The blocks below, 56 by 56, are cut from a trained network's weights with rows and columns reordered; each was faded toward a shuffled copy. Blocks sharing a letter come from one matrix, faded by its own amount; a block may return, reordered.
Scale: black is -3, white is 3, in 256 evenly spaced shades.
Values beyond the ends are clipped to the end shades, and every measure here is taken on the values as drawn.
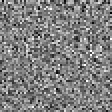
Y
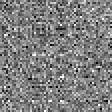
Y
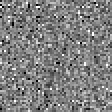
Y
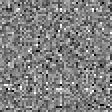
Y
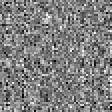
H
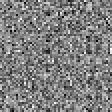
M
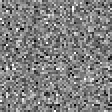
Y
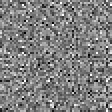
H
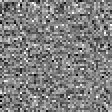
H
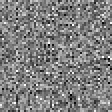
H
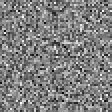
Y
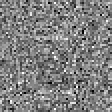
M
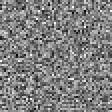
M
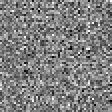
H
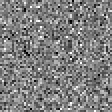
H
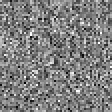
Y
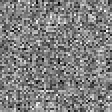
M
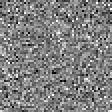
M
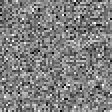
M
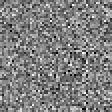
H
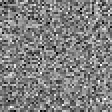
M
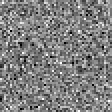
M
